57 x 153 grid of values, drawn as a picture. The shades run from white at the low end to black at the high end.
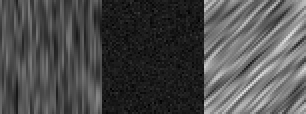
It is made of 1 by 3 panels. Panel 1,1: high, streaked downward. Panel 1,2: very high, fine-grained, faint in contrast. Panel 1,3: middling, slanting up to the right, strong in contrast.
